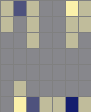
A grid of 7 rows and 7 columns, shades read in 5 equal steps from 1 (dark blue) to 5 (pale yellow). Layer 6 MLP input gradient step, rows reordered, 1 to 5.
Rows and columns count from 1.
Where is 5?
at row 1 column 6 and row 7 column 2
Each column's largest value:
4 5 4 4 4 5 4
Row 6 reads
3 4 3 3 3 3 3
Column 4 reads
3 3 3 3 3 3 4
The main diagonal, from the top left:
4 3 4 3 3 3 4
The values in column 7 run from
3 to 4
